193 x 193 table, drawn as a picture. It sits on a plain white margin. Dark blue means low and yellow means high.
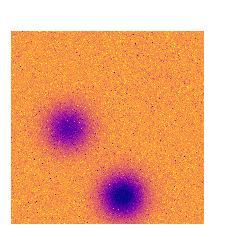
Histogram: skewed, a long tail of low values. Ninth with the lowest average: bottom middle. Mirror symmetry: none. Dips: two. Average level on the scale: 70%.
